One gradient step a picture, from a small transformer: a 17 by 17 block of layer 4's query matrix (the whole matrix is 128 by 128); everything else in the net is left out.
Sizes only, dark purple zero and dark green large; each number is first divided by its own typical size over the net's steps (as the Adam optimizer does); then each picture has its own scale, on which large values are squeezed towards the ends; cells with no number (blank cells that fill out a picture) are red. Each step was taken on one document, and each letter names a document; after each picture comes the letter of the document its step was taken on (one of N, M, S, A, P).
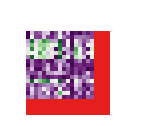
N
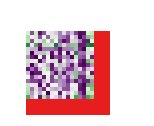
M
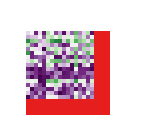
M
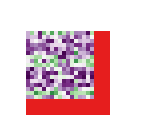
M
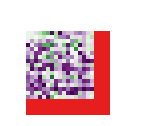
M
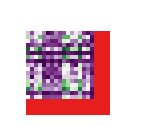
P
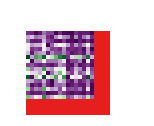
N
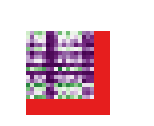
P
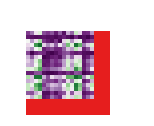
P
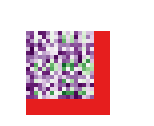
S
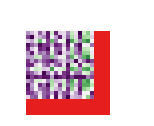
S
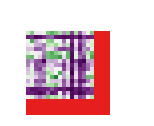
N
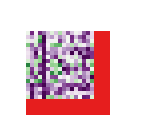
M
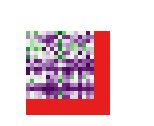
N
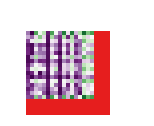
S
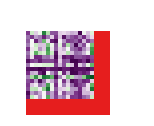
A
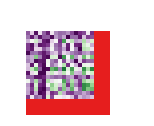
S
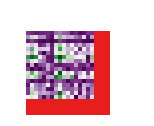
N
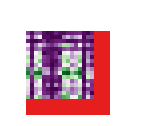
P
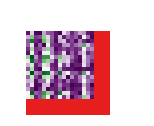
A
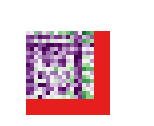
S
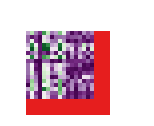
N
